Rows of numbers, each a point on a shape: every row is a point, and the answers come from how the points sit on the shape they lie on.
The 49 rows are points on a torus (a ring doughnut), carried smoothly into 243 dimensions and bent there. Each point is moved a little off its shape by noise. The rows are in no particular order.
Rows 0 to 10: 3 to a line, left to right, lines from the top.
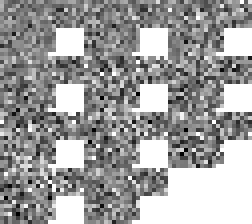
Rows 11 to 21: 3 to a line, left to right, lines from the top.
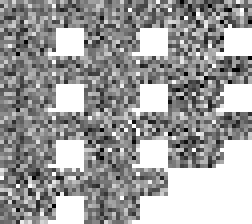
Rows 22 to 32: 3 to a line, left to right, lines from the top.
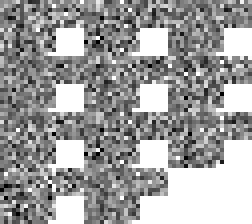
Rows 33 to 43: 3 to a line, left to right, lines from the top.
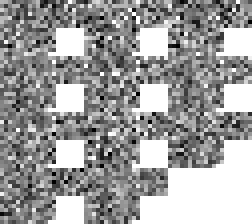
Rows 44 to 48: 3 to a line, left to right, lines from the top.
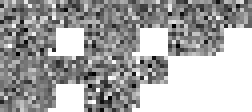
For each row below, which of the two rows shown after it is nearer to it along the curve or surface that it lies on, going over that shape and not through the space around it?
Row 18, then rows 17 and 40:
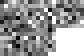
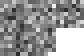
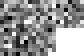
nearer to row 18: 40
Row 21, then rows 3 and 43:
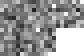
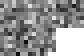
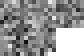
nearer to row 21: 3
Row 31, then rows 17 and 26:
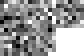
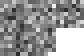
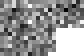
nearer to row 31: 26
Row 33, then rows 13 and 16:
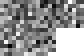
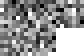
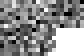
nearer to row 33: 16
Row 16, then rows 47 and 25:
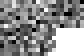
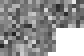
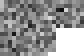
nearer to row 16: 47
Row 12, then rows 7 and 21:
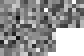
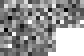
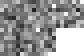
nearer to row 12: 7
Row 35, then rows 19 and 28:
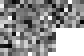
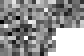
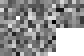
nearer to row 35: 28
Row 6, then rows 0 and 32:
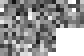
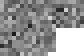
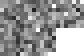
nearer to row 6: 32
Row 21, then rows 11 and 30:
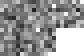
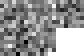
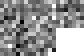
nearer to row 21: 11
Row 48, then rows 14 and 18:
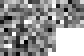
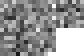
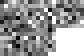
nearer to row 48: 18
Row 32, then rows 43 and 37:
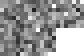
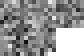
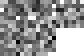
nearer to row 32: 37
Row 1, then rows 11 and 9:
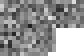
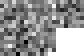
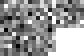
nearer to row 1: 11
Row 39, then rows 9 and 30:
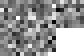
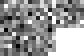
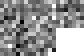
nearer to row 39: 30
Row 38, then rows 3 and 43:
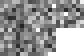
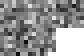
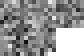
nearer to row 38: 3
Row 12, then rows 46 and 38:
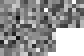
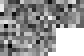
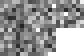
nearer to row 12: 46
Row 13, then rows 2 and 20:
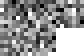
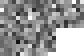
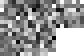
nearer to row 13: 20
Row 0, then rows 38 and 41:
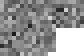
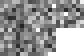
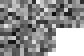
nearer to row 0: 41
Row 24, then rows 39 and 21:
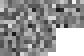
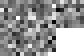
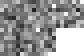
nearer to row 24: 21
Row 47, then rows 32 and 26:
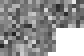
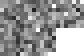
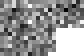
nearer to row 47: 26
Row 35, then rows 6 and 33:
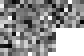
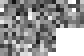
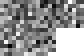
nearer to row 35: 33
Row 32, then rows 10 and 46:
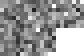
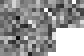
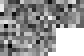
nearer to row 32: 46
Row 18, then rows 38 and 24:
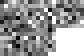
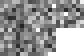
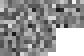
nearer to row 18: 38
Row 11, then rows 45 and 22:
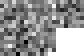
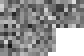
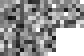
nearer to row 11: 22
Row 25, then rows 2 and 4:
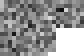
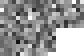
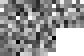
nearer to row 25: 2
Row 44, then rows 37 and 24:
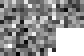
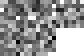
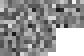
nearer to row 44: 24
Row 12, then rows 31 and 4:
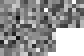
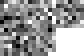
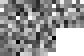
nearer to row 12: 31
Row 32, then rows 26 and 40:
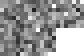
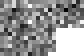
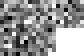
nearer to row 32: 26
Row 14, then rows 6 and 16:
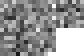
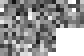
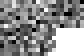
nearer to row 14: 6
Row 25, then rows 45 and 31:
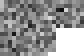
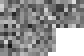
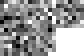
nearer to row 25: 45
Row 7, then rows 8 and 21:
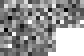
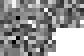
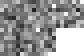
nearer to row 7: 21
